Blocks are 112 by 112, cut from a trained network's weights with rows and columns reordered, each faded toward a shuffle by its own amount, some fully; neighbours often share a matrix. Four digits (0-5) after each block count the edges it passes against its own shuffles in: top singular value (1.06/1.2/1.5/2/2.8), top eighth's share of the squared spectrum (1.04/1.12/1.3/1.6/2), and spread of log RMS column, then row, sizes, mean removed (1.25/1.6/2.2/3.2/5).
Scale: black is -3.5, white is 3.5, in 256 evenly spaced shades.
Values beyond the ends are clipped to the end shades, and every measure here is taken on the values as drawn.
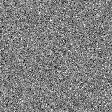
2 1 0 0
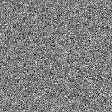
2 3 2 2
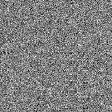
3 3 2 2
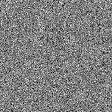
3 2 1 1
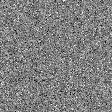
0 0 0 0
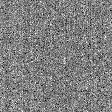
2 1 0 0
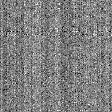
4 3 1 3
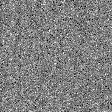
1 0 0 0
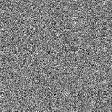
4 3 1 2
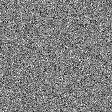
0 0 0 0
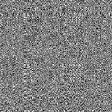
4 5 3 3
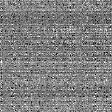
4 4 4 2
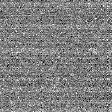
4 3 3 1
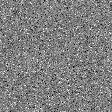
0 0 0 0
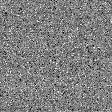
1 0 0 0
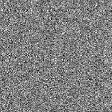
3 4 2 2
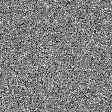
0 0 0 0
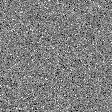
0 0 0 0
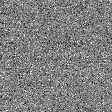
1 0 0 0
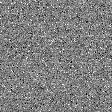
1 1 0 0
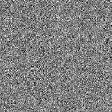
3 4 2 2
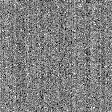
3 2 0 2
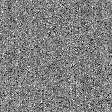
1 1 0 0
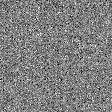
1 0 0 0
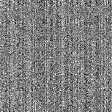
4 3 1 3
